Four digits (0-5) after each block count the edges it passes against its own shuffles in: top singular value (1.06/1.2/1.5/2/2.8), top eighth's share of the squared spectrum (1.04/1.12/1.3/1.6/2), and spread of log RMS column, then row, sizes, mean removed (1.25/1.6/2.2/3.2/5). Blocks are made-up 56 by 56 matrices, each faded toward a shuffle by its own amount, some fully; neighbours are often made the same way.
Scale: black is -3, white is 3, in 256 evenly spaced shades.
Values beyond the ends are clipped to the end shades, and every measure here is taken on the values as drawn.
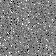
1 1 0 0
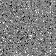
2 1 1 1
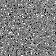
1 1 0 0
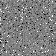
1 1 0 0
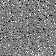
2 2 0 0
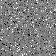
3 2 0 0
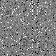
3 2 1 0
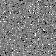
2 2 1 0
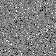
2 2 0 0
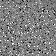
0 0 0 0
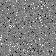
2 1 0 0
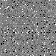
3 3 1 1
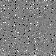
3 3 2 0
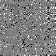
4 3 2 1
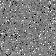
2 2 1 0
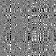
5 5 3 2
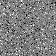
0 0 0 0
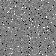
2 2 0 0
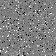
2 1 0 0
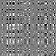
5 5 4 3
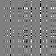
5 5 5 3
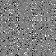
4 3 2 1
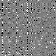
4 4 2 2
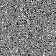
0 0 0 0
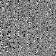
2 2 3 0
